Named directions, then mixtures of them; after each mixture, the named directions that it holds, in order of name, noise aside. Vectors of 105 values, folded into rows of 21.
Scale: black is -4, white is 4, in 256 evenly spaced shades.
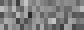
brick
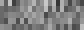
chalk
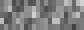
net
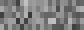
brick, chalk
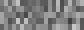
brick, chalk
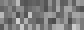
brick, chalk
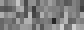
brick, net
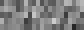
brick, net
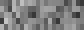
brick, net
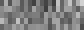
chalk, net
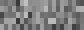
brick, chalk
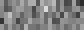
chalk, net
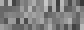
chalk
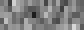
chalk, net
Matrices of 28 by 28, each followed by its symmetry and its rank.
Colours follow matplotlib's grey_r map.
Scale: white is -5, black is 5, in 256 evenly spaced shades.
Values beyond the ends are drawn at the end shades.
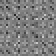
symmetric, rank three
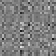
neither, rank three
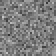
neither, full rank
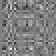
neither, rank three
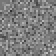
symmetric, full rank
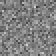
neither, full rank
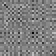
symmetric, rank three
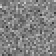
neither, full rank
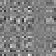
neither, rank three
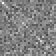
symmetric, full rank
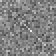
symmetric, full rank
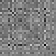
symmetric, rank three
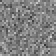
neither, full rank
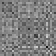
symmetric, rank three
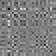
symmetric, rank three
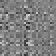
neither, rank three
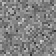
symmetric, full rank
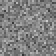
neither, full rank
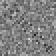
symmetric, full rank
